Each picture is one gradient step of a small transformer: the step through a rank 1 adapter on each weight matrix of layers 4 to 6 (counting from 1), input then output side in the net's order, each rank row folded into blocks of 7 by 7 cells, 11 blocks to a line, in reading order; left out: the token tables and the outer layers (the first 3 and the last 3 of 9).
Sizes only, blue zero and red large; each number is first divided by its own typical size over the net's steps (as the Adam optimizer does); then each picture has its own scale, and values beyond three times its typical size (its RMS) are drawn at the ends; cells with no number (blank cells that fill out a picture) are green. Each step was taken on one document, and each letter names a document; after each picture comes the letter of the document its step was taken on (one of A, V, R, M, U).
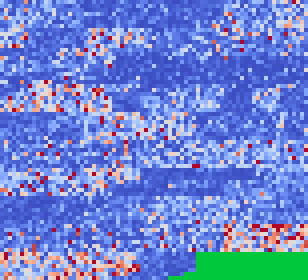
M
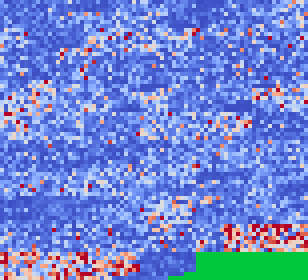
M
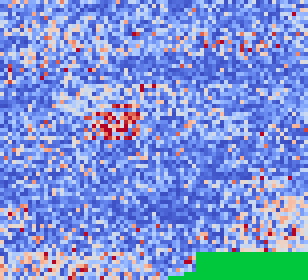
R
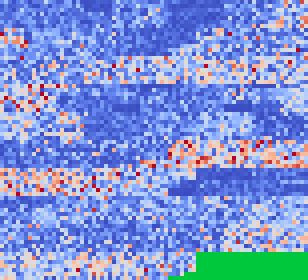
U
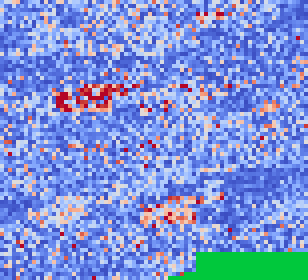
R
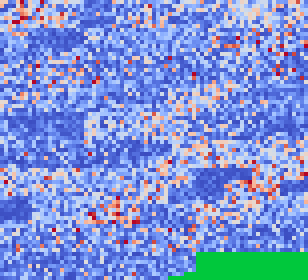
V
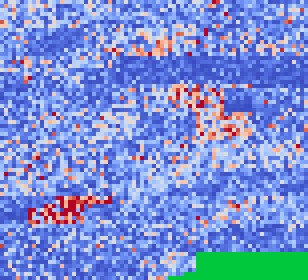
R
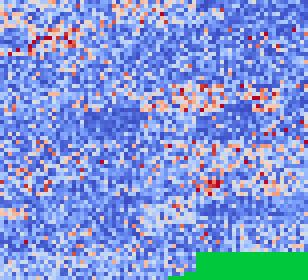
R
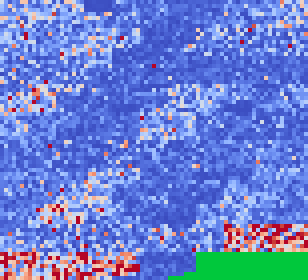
M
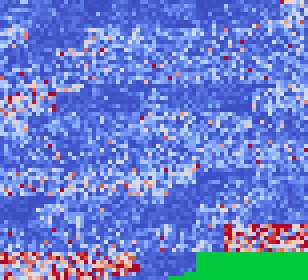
M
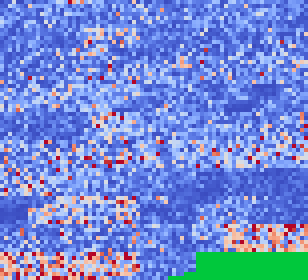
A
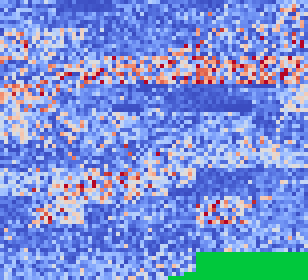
U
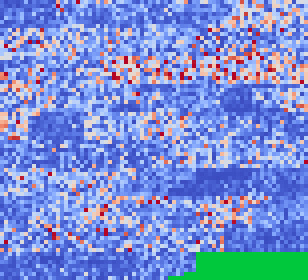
V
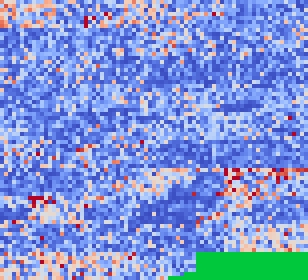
R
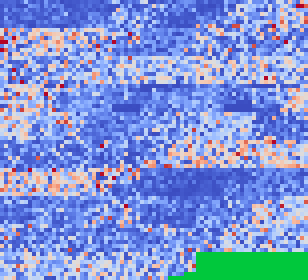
U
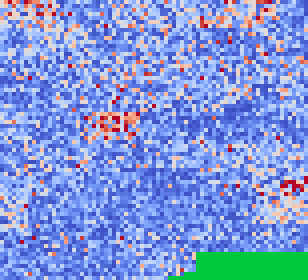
R
